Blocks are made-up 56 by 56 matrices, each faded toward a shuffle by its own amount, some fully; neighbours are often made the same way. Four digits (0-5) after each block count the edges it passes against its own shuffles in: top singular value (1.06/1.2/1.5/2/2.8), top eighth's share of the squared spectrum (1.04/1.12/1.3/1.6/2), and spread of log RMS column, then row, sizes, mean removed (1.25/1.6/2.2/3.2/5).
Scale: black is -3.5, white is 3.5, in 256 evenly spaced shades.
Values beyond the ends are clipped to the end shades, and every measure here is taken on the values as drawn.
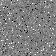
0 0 0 0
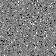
0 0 0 0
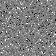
0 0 0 0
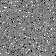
0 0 0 0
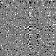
4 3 2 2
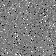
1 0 0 0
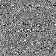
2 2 0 2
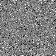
0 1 0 1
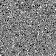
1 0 0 0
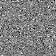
1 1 0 2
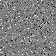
0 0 0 0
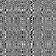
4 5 3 3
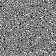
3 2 0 0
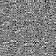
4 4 2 1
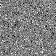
1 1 0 0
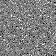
2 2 0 0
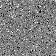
0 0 0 0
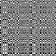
5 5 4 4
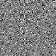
3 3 1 1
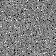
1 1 0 0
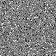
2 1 0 0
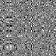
4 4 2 2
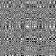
5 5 3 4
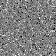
2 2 0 0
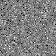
2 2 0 0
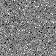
2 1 0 0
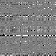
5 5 1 3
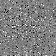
3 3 1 1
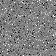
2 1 0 0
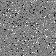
2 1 0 0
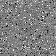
2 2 0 0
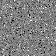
0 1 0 0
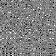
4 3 1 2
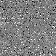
3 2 0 1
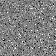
2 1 0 0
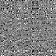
4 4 2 3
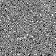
3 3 0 1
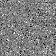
2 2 0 0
